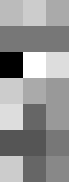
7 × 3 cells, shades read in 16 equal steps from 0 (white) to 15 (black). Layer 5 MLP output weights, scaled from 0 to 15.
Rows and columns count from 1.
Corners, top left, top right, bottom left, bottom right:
4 5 3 7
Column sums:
45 44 42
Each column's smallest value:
2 0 2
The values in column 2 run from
0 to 10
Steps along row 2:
same same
